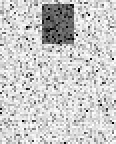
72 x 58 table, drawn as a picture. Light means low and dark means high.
There are no regular stripes. On average the colour sits 20% of the way up the scale. Most values sit low, with a long tail of high ones. The ninth with the highest average is the top middle. An odd patch, higher than its surroundings, sits in the top middle.
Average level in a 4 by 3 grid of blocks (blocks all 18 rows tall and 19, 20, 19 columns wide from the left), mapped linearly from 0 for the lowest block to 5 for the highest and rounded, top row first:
050 | 010 | 000 | 000
